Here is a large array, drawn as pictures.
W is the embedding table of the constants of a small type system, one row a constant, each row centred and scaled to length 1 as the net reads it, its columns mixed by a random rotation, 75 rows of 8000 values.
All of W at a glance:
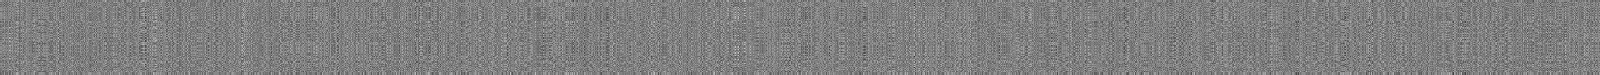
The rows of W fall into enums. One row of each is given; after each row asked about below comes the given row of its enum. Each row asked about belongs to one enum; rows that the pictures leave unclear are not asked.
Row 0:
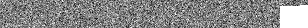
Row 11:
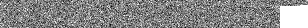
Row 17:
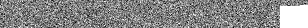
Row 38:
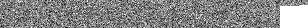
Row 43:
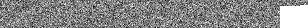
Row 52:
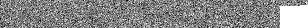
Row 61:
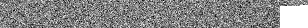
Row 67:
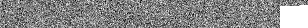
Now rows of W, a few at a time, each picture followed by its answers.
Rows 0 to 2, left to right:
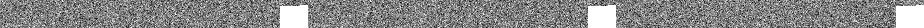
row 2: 61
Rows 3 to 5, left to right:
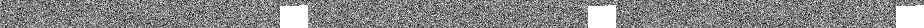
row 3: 67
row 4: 11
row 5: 67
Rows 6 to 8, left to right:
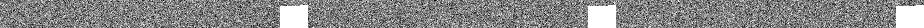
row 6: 61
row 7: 52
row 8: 0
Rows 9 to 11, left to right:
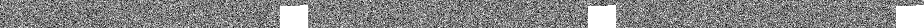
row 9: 17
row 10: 0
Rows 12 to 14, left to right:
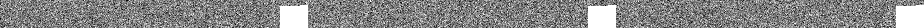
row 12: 52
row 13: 0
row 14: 17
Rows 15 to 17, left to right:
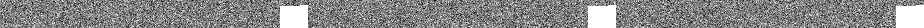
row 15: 0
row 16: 52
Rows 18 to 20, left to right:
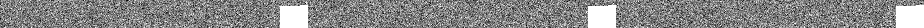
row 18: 52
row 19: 43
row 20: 17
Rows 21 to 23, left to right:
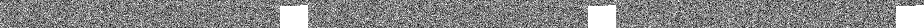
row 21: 11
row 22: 11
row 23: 0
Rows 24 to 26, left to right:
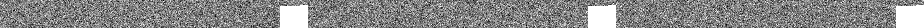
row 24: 61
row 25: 43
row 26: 11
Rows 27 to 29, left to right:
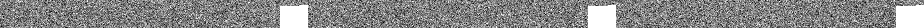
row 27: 38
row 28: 17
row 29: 61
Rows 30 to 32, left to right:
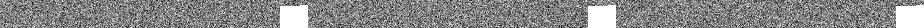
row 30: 0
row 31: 61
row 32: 43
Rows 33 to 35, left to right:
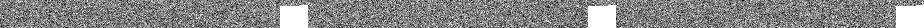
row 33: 38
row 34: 61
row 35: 52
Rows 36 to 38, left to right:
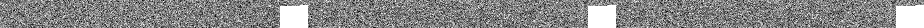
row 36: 61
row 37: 38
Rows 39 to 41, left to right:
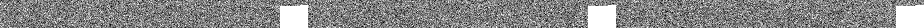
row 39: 11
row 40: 17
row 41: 38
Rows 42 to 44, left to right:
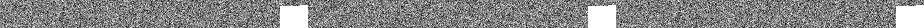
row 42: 0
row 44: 0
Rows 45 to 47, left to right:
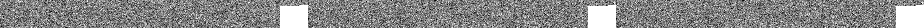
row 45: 38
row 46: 52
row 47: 52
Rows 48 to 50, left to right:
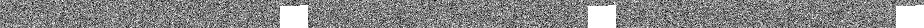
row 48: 0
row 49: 52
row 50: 38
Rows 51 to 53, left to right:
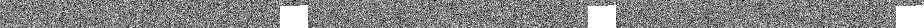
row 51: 0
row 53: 52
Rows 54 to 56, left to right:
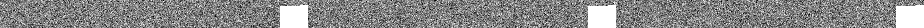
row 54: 61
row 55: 52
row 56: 67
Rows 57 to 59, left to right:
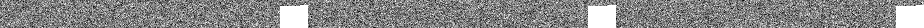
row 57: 43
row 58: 38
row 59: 52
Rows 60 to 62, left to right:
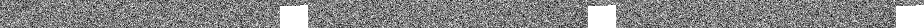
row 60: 43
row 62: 61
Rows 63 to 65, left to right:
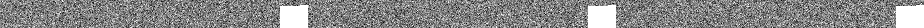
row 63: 0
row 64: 17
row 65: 43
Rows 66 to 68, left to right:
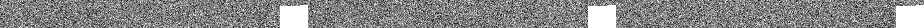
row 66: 17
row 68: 61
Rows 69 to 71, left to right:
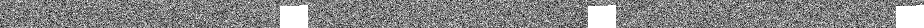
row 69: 38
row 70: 61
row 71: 43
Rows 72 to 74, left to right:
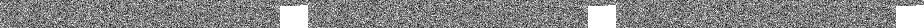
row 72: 11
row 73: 11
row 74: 11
